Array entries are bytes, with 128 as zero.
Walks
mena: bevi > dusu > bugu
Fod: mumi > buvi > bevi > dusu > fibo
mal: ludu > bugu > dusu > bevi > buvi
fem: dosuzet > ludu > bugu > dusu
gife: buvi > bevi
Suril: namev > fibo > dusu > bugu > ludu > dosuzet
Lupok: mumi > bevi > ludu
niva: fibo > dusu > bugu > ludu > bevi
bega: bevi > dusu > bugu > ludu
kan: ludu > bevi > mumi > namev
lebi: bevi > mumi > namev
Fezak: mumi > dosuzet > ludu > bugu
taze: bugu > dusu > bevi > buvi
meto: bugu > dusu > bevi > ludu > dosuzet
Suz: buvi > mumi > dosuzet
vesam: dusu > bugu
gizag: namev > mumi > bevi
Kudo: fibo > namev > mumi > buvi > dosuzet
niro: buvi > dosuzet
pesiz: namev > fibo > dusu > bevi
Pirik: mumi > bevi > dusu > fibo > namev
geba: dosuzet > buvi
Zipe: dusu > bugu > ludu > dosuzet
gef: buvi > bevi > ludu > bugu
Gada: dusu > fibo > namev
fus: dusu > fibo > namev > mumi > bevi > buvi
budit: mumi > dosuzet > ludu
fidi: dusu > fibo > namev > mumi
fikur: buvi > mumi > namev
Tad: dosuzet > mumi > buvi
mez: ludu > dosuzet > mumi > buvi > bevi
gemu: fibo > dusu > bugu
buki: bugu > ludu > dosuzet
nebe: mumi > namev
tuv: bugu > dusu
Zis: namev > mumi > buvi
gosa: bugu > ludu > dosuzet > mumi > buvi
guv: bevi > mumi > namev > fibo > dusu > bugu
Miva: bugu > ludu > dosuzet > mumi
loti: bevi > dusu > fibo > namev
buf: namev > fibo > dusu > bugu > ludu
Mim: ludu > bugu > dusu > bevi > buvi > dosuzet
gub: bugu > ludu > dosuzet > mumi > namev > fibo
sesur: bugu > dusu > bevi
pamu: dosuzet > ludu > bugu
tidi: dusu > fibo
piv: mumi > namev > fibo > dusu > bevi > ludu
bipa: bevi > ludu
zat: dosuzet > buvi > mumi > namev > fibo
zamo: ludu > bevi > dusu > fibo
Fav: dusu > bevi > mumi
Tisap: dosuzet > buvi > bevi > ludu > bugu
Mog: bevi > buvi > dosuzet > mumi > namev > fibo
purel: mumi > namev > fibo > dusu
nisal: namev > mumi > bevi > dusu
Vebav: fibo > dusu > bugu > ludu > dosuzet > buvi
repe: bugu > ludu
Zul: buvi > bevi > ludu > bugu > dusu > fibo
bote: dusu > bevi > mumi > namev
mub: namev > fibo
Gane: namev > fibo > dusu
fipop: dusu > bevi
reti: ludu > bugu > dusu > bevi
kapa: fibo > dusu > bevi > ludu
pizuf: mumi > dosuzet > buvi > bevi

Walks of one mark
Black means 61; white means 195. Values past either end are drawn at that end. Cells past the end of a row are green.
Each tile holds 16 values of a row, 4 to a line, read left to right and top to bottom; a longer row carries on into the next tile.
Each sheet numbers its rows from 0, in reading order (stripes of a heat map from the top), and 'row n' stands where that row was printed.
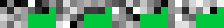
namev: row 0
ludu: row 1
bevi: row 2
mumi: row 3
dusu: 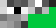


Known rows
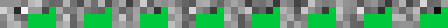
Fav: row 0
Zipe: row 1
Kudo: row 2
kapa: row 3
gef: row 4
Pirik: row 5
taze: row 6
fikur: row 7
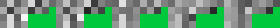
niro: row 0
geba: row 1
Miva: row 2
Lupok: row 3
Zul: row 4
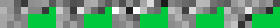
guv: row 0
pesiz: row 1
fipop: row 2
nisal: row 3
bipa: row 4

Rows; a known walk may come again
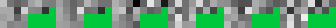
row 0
Fod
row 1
fus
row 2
tuv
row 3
Suz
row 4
pesiz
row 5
niro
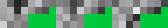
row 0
Gane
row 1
Pirik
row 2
bipa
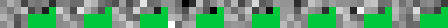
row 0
gef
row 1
nisal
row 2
lebi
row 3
mub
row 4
fikur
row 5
fidi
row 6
Fav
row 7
taze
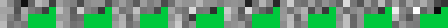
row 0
gemu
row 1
niva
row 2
Mim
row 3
Lupok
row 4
mena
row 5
gosa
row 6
Fezak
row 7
gife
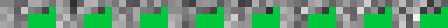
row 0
piv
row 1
purel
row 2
Suril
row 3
buf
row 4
gub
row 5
kapa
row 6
pizuf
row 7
geba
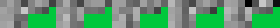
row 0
bega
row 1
fem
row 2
Vebav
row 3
Zul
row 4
vesam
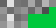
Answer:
Miva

